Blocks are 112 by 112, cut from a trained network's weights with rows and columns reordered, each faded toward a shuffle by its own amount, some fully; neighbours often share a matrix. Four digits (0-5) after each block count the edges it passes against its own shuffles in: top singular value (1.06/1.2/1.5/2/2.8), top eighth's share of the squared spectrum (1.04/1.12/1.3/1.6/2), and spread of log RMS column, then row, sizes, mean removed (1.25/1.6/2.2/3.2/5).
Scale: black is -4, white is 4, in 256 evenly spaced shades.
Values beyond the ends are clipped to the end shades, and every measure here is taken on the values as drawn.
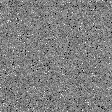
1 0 0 0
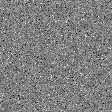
0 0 0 0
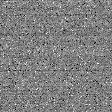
2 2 1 0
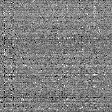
4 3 3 1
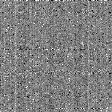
3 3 1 2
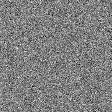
0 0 0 0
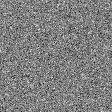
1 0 0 0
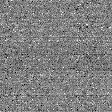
3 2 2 1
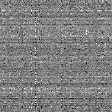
4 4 3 2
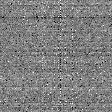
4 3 2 1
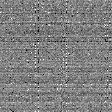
4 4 3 2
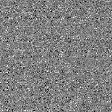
3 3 2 2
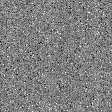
1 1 0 0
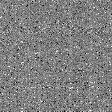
2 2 0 2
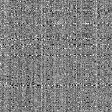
4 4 1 3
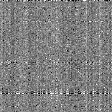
4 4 1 3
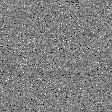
0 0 0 0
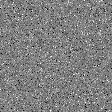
0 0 0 0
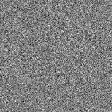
3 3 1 1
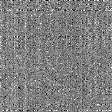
3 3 1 3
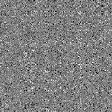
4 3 2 2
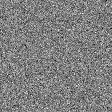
2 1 0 0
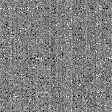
3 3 0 2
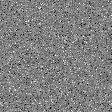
1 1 0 0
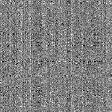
4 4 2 3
